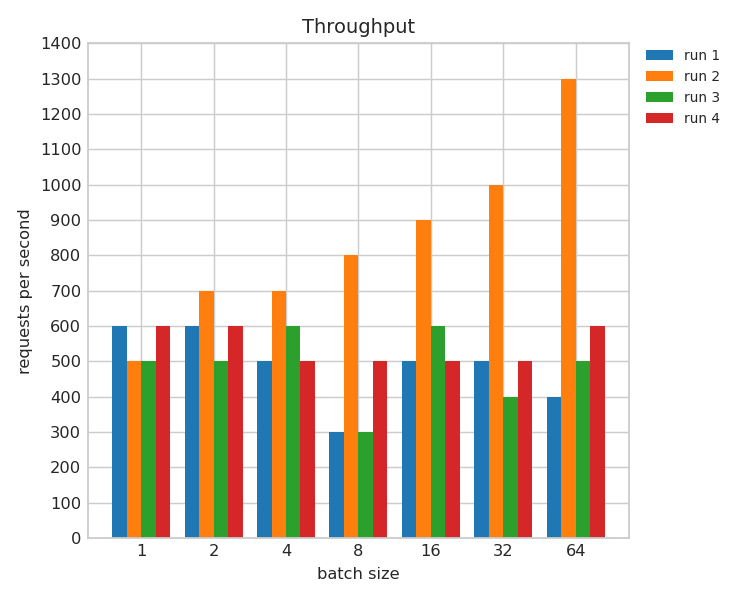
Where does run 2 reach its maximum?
64
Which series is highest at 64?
run 2
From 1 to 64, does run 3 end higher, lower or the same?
the same
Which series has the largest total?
run 2
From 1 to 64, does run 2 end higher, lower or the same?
higher
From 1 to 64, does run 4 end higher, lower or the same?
the same
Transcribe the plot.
Title: Throughput
x-axis: batch size, ticks 1 2 4 8 16 32 64
y-axis: requests per second, ticks 0 100 200 300 400 500 600 700 800 900 1000 1100 1200 1300 1400
Legend: run 1, run 2, run 3, run 4
Values:
run 1: 600 600 500 300 500 500 400
run 2: 500 700 700 800 900 1000 1300
run 3: 500 500 600 300 600 400 500
run 4: 600 600 500 500 500 500 600
